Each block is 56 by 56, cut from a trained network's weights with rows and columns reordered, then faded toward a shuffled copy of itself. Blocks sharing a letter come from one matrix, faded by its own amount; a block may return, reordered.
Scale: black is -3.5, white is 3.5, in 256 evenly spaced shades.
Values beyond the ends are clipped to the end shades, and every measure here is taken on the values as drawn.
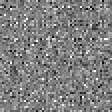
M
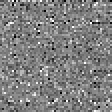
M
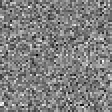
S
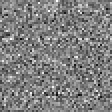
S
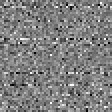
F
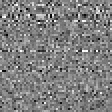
F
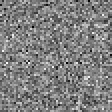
S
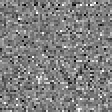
M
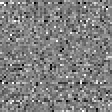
M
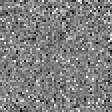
M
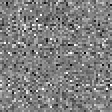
M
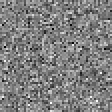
S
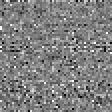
M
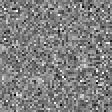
S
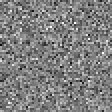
S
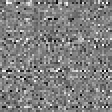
F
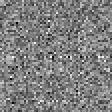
S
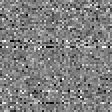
F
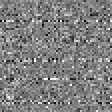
F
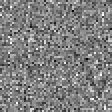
S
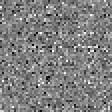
M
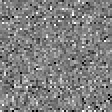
M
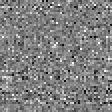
M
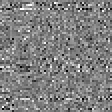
F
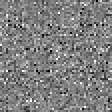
M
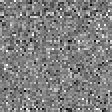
M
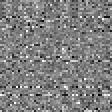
F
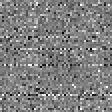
F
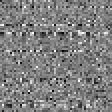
F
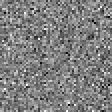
S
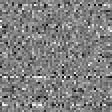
F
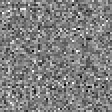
S
